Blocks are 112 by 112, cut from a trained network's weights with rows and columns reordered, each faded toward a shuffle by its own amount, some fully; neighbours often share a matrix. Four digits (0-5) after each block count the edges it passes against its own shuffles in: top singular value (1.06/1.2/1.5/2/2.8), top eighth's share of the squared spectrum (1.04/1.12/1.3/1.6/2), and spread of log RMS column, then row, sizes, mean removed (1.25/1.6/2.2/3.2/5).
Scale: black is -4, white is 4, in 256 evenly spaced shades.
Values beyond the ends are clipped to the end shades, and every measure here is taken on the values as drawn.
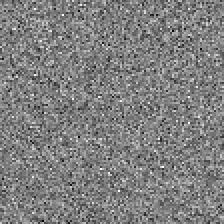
2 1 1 0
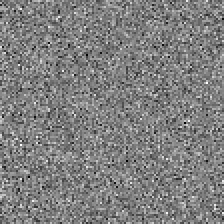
3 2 2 0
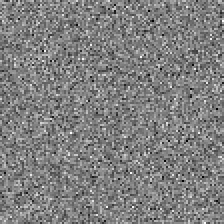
0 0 0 0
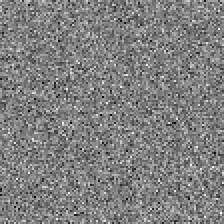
0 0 0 0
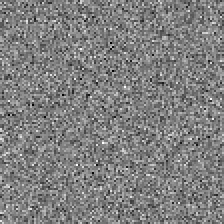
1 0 0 0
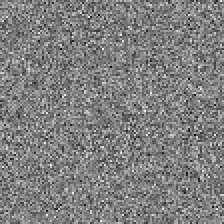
2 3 1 1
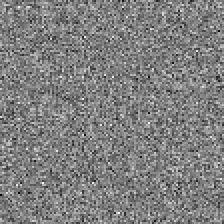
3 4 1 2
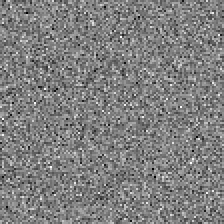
0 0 0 0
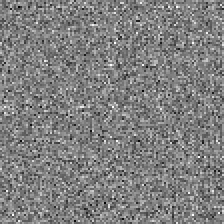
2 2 0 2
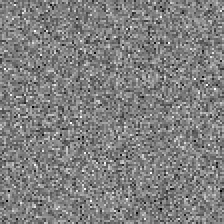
0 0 0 0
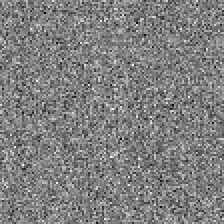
1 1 0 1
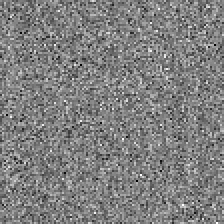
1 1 0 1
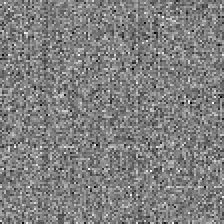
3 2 0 2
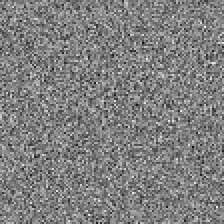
2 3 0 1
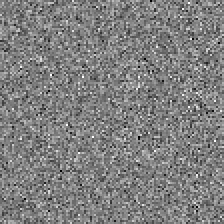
2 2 2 0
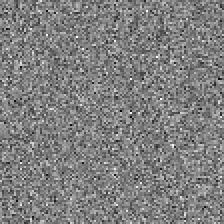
3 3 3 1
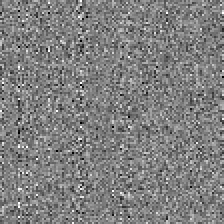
3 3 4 1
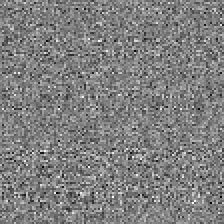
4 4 1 3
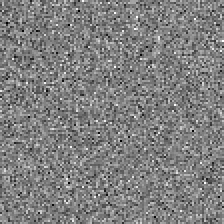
1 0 0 0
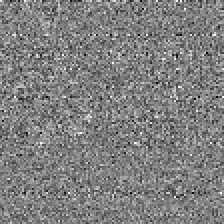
3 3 1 3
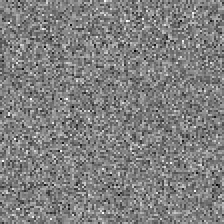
1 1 0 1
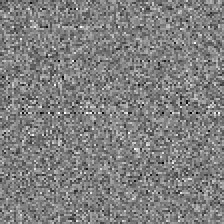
2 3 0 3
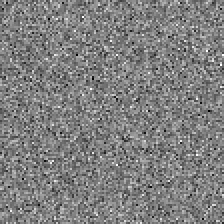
0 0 0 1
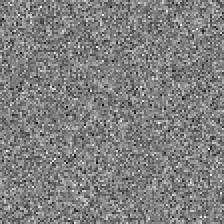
1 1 0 1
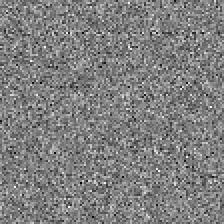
1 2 0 2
